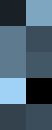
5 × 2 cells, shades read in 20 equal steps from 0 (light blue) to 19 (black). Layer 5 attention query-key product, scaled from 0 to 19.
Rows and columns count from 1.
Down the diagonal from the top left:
16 12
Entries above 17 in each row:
0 0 0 1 0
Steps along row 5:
down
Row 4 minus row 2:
-8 7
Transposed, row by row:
16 8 8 0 13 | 4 12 11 19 12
